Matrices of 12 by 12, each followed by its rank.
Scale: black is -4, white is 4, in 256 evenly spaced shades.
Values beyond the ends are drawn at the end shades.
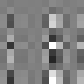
one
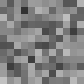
full rank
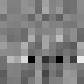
two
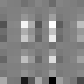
one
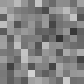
full rank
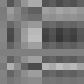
one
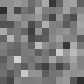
full rank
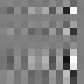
one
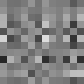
two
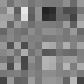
two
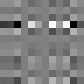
one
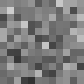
full rank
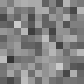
full rank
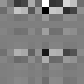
one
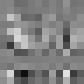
two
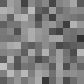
full rank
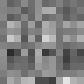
two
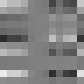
one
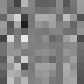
two
